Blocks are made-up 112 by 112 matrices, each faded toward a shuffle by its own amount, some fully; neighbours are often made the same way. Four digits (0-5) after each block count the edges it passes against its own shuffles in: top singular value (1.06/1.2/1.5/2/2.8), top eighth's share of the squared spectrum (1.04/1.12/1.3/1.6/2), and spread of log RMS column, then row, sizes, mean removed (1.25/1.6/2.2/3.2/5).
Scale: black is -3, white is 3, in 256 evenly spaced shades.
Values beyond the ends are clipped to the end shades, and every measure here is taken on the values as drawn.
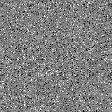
4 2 1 1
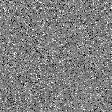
3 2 1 0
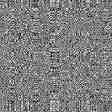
5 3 3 2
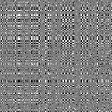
5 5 4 4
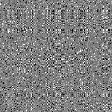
5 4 3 3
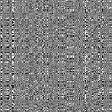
5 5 4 3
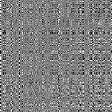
5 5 4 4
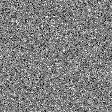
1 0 0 0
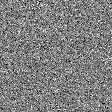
0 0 0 0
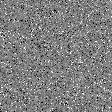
1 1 0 0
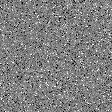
0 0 0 0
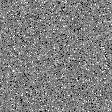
0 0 0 0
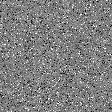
0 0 0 0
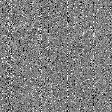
2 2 3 0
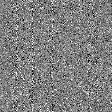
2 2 3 0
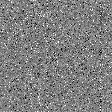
1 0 1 0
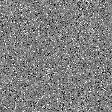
0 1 1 0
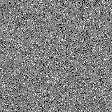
0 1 1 0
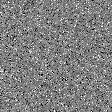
0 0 0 0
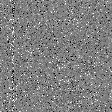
2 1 1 0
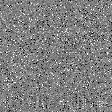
3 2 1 1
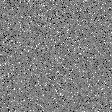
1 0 0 0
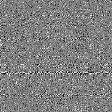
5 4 2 3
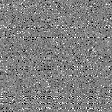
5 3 2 3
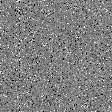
1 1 1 0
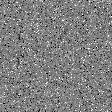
0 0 0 0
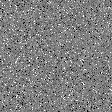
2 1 0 0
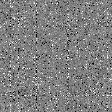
2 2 2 2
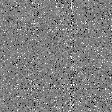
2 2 2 2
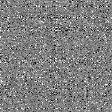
3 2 2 3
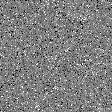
1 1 0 0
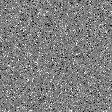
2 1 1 0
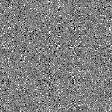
4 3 3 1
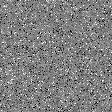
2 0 0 0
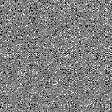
4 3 2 2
